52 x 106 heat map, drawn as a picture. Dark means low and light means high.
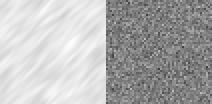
The table splits into one row of 2 panels. Panel 1,1: very high, slanting up to the right, faint in contrast. Panel 1,2: middling, fine-grained.
